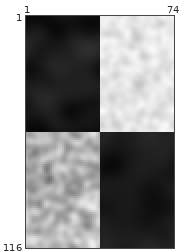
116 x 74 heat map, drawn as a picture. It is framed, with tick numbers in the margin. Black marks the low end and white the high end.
The table splits into 2 rows of 2 panels. Panel 1,1: very low, smooth, faint in contrast. Panel 1,2: very high, blotchy, faint in contrast. Panel 2,1: high, blotchy. Panel 2,2: very low, smooth, faint in contrast.
